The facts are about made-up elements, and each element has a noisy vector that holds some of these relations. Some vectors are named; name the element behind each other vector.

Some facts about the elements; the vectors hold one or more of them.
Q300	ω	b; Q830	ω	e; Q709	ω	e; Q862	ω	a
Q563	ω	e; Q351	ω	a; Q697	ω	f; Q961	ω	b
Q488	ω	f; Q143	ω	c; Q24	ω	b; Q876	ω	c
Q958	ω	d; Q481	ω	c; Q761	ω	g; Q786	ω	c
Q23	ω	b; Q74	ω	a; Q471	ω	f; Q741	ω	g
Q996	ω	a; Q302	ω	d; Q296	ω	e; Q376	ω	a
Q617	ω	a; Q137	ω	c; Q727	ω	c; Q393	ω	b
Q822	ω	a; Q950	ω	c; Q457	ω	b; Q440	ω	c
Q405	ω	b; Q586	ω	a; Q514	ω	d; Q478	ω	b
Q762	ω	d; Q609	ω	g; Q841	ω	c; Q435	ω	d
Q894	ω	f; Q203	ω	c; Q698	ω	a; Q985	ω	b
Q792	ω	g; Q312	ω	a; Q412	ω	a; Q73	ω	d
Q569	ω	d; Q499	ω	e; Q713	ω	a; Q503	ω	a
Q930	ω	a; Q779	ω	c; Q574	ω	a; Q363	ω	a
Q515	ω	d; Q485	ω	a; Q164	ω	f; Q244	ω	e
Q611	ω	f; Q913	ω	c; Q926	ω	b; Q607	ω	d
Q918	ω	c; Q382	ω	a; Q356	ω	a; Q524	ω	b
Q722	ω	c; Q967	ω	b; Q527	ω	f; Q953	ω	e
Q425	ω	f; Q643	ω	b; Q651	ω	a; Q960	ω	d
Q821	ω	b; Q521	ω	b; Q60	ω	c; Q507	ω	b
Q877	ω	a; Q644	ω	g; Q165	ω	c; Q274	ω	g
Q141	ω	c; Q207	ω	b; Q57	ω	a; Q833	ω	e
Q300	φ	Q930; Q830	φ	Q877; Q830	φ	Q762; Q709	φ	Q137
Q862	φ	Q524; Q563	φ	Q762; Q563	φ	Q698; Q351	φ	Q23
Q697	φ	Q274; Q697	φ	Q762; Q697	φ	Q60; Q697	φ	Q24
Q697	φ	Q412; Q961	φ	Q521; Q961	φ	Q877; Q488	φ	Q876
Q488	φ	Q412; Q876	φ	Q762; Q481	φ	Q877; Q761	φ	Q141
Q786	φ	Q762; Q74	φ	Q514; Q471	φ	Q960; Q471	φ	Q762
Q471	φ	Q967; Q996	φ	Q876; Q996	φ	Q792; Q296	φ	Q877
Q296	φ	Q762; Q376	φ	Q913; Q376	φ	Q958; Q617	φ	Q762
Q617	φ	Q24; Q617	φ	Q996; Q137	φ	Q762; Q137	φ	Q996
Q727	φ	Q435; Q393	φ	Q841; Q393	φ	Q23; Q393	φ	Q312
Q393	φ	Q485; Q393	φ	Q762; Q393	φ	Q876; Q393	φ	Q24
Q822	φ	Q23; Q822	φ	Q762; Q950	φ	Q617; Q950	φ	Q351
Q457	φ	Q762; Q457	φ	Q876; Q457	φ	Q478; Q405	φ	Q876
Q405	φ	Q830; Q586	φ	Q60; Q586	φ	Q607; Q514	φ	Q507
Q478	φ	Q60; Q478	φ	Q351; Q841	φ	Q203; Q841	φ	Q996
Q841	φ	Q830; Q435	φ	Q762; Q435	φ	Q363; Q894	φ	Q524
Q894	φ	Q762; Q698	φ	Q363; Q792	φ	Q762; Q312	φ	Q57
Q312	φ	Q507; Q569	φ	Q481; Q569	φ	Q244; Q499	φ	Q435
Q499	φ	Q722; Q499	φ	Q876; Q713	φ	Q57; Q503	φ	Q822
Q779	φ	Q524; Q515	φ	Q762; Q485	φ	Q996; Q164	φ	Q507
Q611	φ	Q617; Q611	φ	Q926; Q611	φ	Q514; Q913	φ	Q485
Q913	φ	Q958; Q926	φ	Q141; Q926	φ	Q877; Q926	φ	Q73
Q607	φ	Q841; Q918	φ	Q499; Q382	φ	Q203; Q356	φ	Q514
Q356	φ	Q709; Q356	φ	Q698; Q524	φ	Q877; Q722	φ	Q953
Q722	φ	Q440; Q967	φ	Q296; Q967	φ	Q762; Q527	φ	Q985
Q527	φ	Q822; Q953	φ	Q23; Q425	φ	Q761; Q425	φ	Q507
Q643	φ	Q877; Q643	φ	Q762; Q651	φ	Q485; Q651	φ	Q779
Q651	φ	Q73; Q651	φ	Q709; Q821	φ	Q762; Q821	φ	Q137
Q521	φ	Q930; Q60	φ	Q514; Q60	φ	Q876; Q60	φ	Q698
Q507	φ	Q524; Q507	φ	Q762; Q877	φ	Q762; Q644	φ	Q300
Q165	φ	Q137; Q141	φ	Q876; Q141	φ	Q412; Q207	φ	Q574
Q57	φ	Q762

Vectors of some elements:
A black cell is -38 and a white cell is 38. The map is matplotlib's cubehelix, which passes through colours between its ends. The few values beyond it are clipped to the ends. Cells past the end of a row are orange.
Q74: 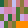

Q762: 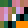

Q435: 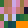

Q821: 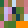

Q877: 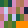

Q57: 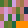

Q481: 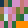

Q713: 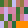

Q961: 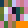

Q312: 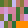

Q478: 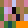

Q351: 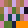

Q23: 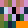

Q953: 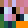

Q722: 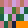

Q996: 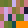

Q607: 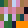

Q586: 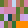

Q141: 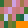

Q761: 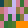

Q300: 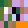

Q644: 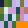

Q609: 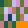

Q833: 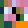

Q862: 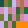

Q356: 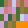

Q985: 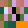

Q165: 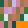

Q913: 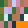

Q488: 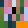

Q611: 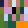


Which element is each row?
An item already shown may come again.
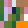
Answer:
Q393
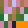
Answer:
Q950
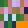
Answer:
Q302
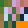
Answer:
Q203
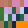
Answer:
Q440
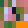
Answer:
Q967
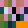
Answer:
Q23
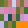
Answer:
Q586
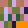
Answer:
Q822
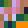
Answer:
Q514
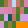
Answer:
Q586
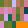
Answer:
Q617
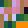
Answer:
Q514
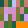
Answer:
Q792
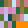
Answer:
Q651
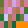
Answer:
Q918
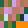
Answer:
Q137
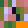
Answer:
Q967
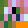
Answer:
Q207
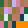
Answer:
Q841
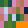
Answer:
Q877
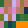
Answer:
Q435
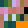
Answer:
Q73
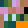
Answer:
Q73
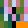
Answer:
Q527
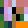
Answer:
Q499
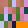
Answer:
Q503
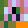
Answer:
Q207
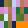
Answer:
Q569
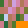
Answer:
Q727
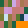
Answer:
Q137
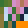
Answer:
Q203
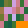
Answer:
Q274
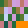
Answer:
Q143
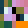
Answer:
Q244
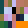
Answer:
Q709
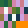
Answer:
Q930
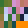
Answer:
Q203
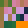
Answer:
Q876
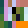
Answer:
Q563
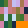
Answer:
Q302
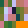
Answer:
Q967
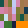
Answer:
Q515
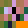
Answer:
Q24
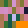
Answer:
Q412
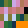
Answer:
Q960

